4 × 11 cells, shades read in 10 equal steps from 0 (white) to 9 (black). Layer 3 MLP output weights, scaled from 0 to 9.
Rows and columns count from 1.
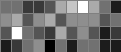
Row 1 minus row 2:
1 2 1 3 3 -3 -2 -4 -1 -1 3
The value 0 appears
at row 1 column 8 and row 3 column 2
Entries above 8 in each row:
0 0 0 1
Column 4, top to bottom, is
7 4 6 4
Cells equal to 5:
9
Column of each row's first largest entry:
11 3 10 5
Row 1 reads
5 5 7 7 6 3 2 0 3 5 8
